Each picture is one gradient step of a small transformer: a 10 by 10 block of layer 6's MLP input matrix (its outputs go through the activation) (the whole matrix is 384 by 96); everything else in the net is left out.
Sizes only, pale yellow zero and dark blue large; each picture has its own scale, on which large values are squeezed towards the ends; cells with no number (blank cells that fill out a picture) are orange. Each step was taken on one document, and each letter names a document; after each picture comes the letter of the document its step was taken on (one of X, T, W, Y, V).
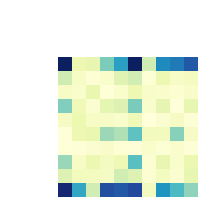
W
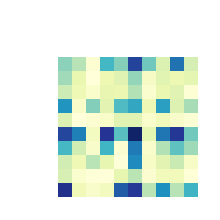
W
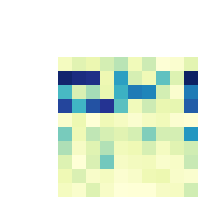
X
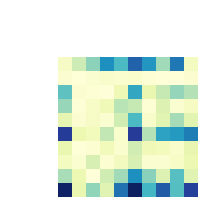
W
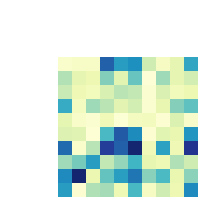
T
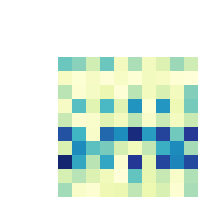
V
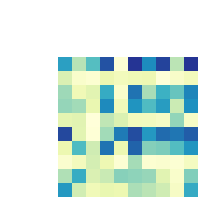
T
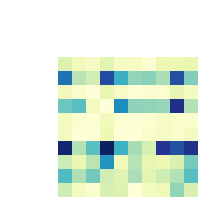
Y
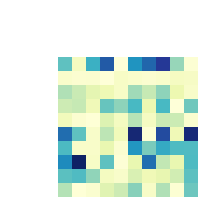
V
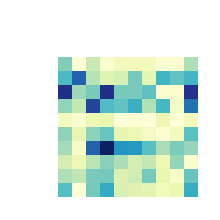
X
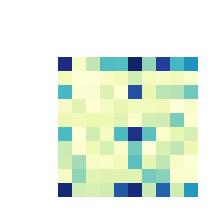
W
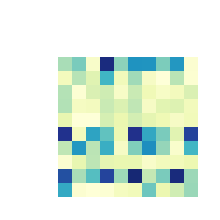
T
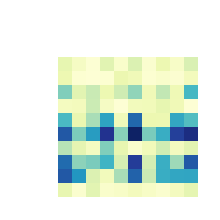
T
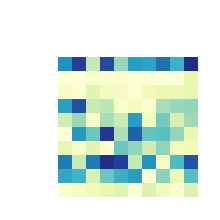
V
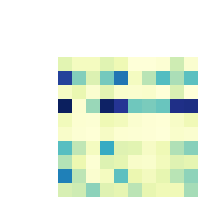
Y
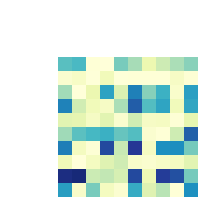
T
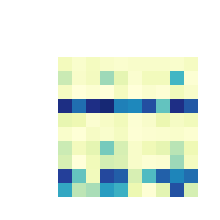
Y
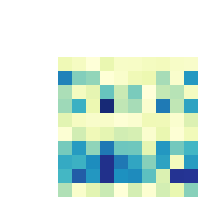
X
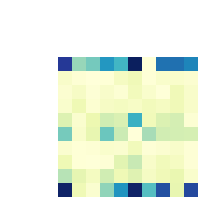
W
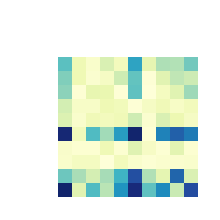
W
